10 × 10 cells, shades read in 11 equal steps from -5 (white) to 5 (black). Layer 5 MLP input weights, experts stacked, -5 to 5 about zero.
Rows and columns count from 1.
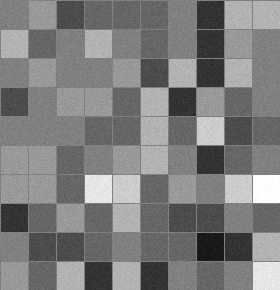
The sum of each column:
0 1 2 0 -6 4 4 15 -1 -11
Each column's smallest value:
-2 -1 -2 -4 -3 -2 -2 -3 -3 -5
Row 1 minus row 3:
0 0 2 1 2 -1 2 0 0 -2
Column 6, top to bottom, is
1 1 2 -2 -2 -2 1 1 1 3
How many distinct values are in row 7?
6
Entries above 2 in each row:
1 1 1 1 0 1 0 1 2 2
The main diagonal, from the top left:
0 1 0 -1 1 -2 -1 2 3 -4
